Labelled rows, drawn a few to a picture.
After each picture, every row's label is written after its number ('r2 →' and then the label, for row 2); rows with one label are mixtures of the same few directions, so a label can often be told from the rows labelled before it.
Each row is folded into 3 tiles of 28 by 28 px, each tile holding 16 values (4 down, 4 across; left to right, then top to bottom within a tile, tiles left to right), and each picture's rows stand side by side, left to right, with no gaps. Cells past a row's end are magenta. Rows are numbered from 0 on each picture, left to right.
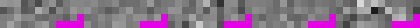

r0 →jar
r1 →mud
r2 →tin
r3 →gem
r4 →jar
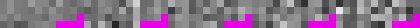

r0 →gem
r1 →tin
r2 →jar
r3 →tin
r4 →jar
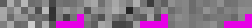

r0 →tin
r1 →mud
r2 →jar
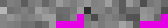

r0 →jar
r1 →jar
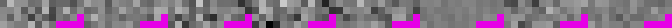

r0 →tin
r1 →jar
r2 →gem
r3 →gem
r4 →jar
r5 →tin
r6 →mud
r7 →tin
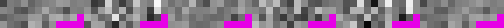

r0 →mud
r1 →tin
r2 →tin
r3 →tin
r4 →tin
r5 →mud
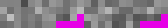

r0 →jar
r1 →mud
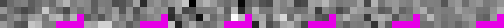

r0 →mud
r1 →gem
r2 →tin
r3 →tin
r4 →gem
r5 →jar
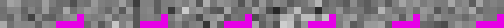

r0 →tin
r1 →tin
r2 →gem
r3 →mud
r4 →mud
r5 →gem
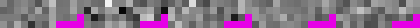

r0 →tin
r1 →jar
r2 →tin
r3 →tin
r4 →mud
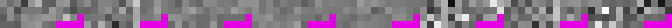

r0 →tin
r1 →tin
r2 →mud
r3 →mud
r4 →jar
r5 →gem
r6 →tin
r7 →gem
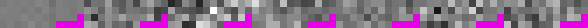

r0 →tin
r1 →jar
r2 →mud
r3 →mud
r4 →tin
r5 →gem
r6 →tin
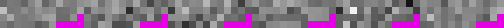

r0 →jar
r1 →mud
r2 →gem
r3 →jar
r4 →gem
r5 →jar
